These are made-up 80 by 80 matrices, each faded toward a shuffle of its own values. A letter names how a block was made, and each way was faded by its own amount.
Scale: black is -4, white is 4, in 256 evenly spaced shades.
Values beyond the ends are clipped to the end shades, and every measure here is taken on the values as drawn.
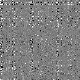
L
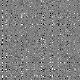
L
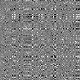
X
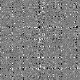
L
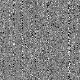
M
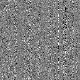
M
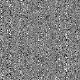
M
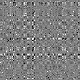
X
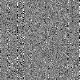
M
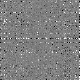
L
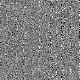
M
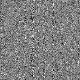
M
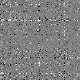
L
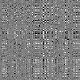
X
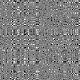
X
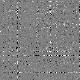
L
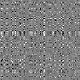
X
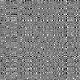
X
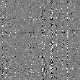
L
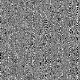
M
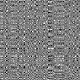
X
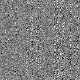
M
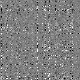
L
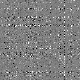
L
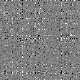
L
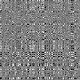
X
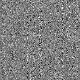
M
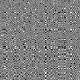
X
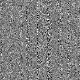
M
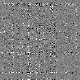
L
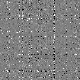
L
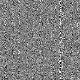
M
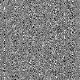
M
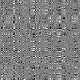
X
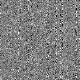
M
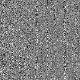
M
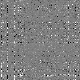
L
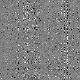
L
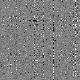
L
